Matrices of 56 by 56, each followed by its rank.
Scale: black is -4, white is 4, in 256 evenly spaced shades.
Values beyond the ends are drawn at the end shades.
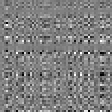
three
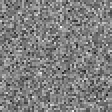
full rank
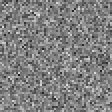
full rank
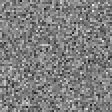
full rank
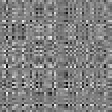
three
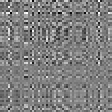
three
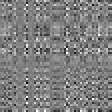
three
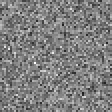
full rank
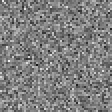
full rank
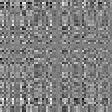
three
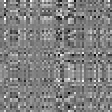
three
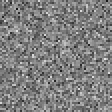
full rank
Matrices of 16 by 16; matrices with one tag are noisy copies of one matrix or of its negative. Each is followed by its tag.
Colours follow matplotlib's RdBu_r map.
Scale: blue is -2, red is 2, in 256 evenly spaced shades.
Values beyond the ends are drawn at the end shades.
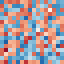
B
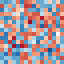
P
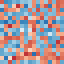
B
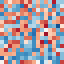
B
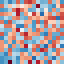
P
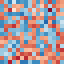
B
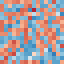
B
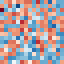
B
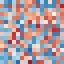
P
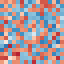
P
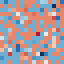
P
